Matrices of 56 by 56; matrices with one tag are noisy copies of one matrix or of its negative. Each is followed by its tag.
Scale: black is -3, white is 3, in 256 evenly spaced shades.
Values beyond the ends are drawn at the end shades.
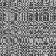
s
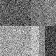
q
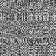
s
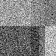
q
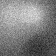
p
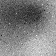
p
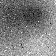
p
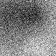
p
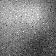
p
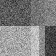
q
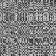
s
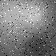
p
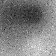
p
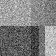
q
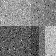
q
